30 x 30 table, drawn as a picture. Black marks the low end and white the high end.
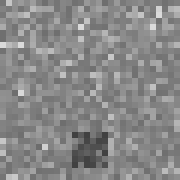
A few values lie far out on both sides of the bulk. In the bottom middle lies a patch that is lower than the rest. The bottom middle is the ninth with the lowest average. There are no regular stripes.
